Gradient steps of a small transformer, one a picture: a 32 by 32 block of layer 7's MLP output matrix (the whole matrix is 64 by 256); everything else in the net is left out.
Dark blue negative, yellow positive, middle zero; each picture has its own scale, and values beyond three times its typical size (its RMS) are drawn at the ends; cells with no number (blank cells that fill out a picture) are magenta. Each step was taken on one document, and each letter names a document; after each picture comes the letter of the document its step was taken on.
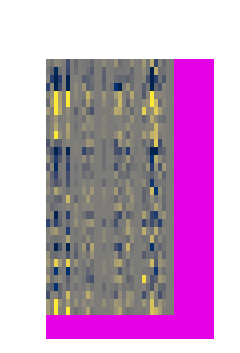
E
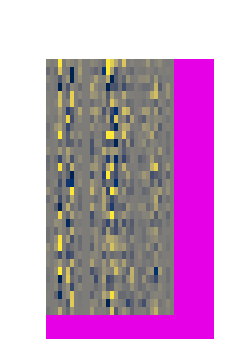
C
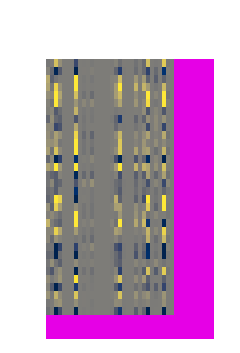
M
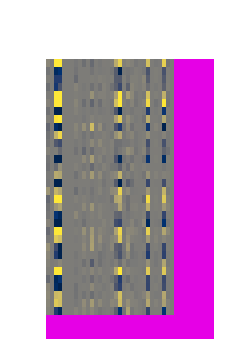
M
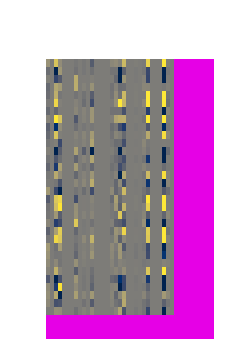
M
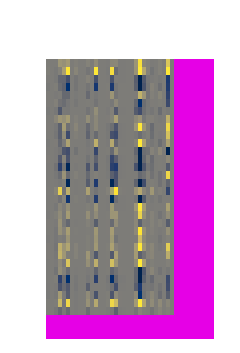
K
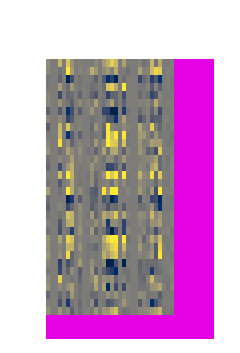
C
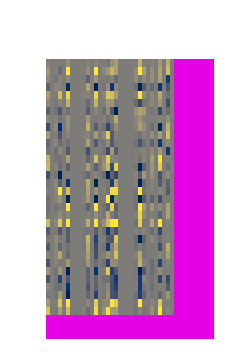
K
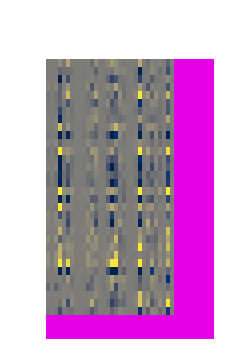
K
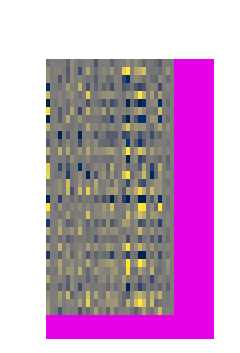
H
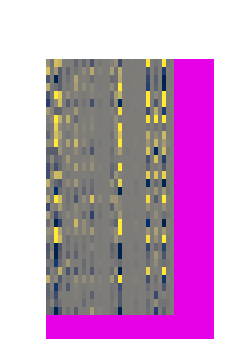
M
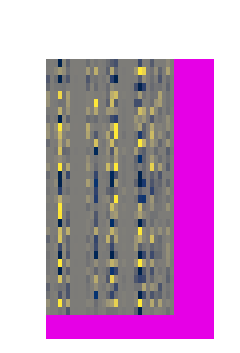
K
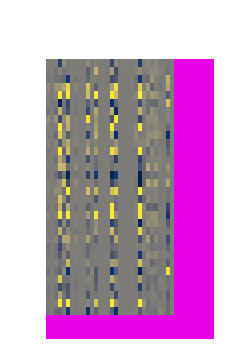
K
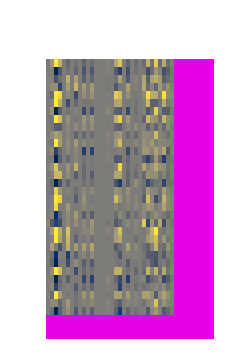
M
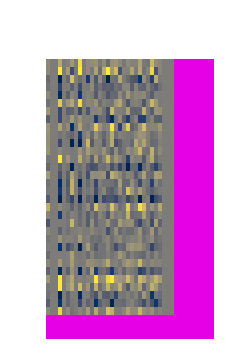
H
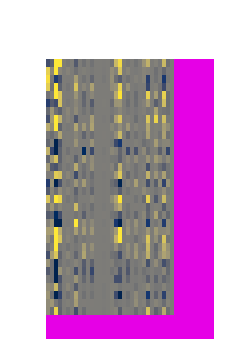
M
